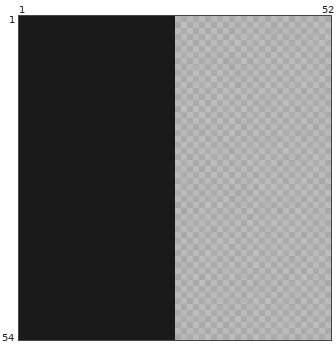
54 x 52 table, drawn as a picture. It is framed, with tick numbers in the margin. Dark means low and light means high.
It is made of 1 by 2 panels. Panel 1,1: very low, flat. Panel 1,2: high, checkered, faint in contrast.
